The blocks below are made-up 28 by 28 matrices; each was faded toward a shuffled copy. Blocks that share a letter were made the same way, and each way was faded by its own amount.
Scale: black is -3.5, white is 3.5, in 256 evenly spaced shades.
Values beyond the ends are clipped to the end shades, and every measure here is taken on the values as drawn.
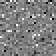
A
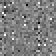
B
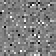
A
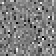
A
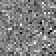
B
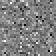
B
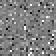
A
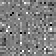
A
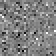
B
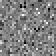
B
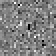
B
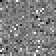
B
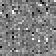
B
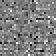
A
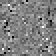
B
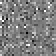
A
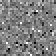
B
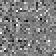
A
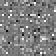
A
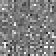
A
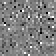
A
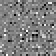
A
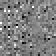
B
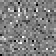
A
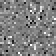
A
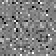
A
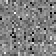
B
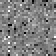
B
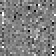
B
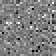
A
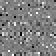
A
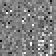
A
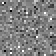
B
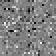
A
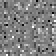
A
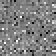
A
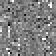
B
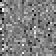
B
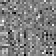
A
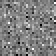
B
